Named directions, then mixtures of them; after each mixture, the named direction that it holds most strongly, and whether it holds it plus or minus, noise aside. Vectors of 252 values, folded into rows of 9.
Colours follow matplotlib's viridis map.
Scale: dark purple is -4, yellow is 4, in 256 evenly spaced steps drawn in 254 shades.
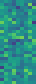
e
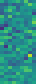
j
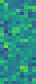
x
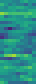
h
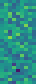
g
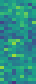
e, minus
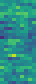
h, plus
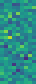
g, plus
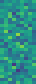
g, plus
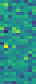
j, minus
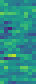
h, plus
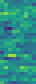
h, plus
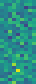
g, minus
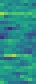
h, plus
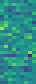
j, minus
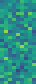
g, plus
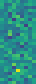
g, minus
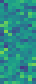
x, minus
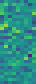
j, minus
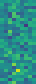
g, minus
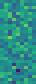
g, plus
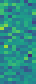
j, minus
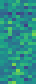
g, minus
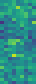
e, minus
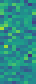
j, minus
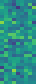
e, plus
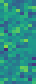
x, plus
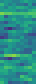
h, plus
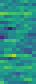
h, plus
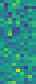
g, minus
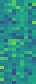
e, minus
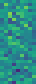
g, plus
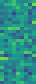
e, minus
